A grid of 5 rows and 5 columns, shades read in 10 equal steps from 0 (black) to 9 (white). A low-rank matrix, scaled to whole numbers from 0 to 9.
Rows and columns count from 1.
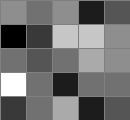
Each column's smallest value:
0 2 1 1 3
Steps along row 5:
up up down up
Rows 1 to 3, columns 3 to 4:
5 1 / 7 7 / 4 6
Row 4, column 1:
9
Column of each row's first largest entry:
1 3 4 1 3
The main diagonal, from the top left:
5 2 4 4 3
